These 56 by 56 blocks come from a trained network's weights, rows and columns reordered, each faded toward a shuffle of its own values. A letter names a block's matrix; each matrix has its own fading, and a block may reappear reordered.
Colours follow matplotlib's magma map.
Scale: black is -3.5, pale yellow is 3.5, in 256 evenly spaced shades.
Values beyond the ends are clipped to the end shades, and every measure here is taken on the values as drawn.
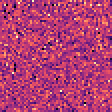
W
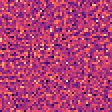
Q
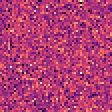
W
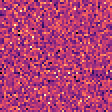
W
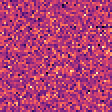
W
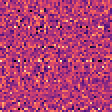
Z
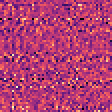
Z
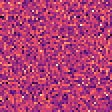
Q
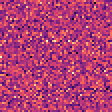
Q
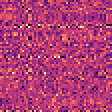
Z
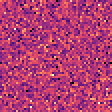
W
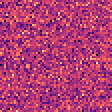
Q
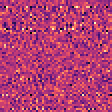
Z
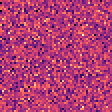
Q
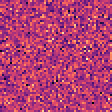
Q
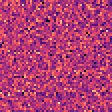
Q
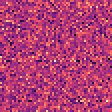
Q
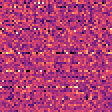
Z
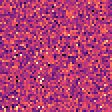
W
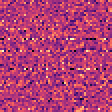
Z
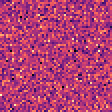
W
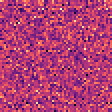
Q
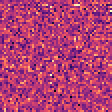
Q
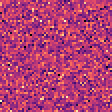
W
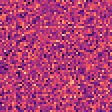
Q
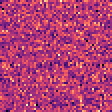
Q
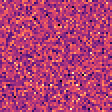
W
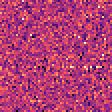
W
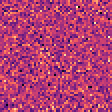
Q
